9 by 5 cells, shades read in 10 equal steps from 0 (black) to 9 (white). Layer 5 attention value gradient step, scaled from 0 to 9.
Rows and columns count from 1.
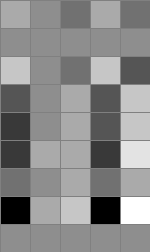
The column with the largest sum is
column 5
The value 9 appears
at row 8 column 5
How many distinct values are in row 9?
1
